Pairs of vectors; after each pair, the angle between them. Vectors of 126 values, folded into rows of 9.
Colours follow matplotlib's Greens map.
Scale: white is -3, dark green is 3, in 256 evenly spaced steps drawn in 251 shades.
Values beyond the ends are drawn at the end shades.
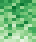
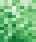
nearly opposite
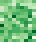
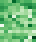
nearly opposite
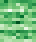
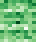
nearly parallel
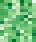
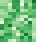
nearly opposite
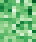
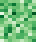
orthogonal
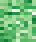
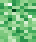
partly opposed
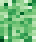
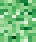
orthogonal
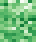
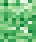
nearly parallel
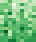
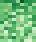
partly opposed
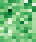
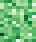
orthogonal
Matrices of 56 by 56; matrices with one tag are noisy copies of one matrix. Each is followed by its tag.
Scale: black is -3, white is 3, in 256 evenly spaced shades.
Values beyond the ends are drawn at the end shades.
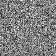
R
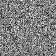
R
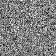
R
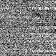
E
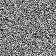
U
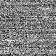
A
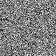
U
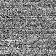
A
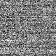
A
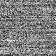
A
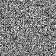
R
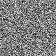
U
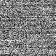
A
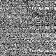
E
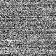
A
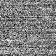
A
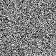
U
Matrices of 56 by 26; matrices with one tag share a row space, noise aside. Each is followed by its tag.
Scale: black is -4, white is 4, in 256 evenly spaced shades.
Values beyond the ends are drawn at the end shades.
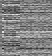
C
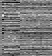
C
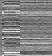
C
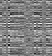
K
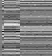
C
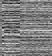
C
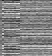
C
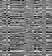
K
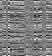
K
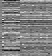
C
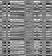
K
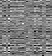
K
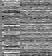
C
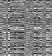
K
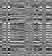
K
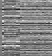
C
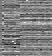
C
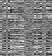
K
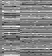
C
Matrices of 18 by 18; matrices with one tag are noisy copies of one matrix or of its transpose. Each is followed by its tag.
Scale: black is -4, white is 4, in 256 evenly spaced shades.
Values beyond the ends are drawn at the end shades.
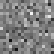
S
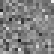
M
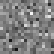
S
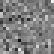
M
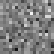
S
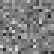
S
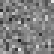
M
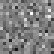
S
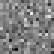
S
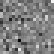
M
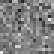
M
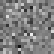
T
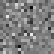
T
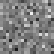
S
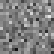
S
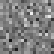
S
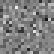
T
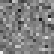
M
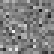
S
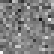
M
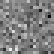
S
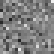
M
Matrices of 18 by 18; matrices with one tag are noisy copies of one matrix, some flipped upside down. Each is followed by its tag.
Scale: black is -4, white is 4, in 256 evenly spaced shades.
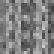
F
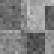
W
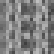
F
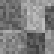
W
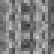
F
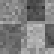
W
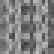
F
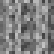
F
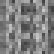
F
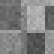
W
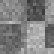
W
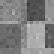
W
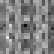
F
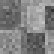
W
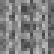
F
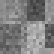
W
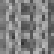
F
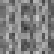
F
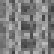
F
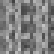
F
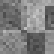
W
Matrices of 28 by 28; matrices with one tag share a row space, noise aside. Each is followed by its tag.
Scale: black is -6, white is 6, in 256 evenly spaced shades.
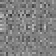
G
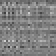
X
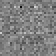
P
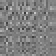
G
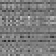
X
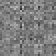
P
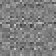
P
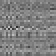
X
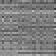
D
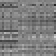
D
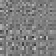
G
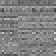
D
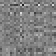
P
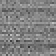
X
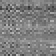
X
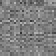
P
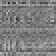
X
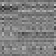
D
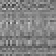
X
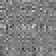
G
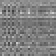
X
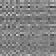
X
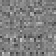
P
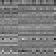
D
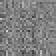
G
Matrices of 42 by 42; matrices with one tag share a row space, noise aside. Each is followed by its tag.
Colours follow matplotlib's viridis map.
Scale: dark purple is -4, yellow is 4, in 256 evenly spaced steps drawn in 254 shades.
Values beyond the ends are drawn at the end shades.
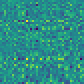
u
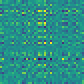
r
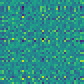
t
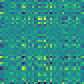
r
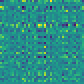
r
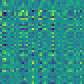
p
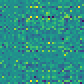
u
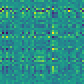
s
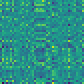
s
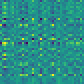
p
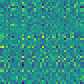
t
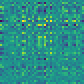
r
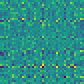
t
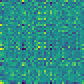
r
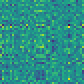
s
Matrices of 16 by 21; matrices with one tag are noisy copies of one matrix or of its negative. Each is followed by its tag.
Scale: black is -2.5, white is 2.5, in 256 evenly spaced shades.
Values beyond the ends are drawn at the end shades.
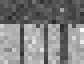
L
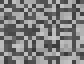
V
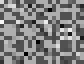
V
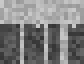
L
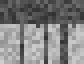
L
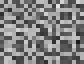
V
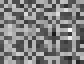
V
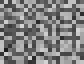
V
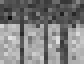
L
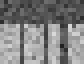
L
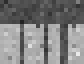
L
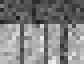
L
